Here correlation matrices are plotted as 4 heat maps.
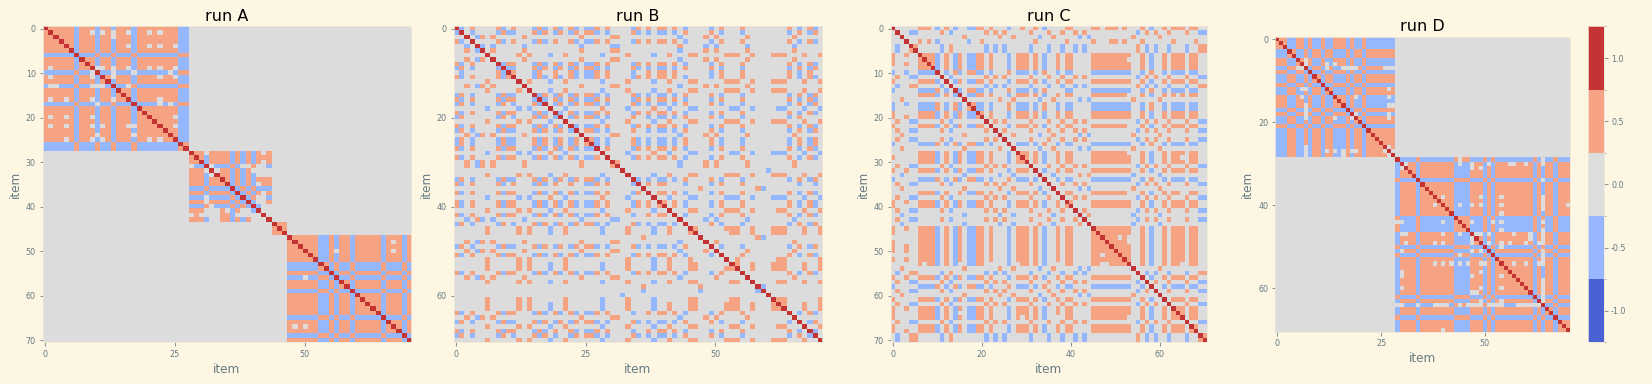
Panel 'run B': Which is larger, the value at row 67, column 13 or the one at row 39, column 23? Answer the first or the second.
the first
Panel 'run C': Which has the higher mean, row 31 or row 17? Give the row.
31
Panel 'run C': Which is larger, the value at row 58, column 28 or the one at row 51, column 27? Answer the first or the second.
the second
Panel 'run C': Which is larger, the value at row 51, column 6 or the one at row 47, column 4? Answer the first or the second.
the first
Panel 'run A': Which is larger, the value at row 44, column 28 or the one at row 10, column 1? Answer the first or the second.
the first
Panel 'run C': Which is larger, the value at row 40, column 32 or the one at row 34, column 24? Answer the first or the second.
the first
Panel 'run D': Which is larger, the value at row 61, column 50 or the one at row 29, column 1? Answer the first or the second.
the second
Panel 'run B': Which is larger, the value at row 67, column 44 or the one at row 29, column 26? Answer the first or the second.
the first
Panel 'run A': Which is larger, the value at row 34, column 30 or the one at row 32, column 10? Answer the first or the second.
the first
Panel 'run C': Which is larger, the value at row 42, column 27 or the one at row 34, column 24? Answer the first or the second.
the second
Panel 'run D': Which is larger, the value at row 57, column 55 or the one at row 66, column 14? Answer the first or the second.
the first
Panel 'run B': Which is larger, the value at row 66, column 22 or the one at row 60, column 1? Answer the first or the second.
the second
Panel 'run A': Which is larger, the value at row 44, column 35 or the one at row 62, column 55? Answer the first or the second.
the second
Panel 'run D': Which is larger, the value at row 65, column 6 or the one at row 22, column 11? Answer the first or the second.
the first
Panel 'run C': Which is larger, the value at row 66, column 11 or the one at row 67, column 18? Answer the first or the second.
the first
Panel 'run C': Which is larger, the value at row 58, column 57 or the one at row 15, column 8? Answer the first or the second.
the second
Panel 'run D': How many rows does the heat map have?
71
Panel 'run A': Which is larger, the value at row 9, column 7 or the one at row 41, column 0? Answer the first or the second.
the first
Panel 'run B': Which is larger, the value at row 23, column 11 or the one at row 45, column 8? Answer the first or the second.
the second
